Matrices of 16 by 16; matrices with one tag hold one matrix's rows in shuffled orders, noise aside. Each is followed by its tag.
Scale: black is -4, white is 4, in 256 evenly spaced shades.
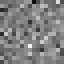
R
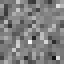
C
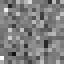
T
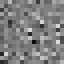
R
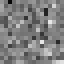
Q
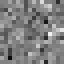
Q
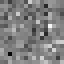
Q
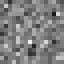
C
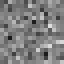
Q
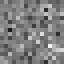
Q
